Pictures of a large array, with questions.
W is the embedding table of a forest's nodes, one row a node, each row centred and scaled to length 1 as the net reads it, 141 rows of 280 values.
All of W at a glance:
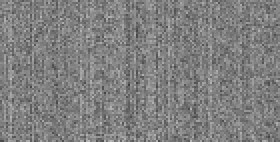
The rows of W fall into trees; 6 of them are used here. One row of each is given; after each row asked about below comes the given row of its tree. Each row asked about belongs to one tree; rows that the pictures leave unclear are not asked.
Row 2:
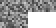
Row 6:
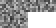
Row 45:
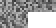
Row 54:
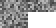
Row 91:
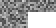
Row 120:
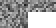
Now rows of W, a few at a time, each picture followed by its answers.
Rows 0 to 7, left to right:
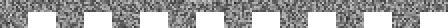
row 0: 45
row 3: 120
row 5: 91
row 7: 2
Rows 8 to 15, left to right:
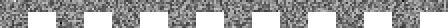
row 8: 54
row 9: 2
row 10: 45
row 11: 54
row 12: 54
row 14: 45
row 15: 2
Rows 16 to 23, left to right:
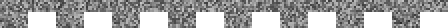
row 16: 2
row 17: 2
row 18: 45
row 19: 45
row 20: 6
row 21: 45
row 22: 54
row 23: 45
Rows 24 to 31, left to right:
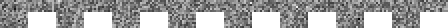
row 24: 2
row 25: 6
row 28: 120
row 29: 120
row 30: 120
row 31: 45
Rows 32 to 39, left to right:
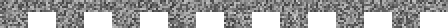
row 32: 54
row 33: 120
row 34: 54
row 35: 2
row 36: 2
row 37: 2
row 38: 54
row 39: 45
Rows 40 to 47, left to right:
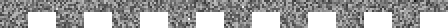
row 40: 2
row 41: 2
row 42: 91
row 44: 45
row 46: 120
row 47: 54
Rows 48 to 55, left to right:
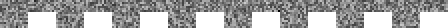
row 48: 54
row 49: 6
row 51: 91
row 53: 54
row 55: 45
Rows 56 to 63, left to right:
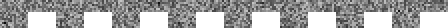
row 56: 45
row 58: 45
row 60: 45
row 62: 2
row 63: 45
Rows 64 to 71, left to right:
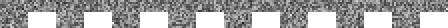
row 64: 45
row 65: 54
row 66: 45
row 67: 54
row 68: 54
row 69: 45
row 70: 120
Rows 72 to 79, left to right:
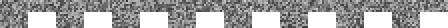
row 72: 120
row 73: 2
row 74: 2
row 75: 54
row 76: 120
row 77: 2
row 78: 120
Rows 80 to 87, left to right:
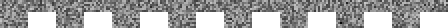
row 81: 91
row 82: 54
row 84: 54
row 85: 6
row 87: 2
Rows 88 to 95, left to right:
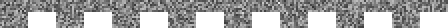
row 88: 2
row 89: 54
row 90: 54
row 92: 91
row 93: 45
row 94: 120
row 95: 6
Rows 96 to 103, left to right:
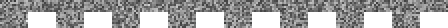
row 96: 2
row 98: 45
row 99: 54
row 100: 54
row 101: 54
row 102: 54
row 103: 2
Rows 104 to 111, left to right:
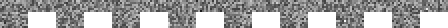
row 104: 2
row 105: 45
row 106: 2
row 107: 6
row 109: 2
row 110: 45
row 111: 2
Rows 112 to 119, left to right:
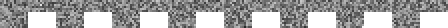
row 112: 120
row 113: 2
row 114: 54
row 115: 45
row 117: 45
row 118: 45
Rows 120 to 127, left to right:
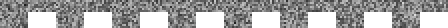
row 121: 6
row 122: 91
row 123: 91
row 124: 91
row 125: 54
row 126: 45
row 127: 2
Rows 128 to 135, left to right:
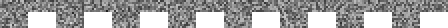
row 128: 45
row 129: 54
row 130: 45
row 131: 54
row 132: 54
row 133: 91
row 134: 2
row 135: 2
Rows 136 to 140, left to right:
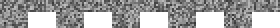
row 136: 54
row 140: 2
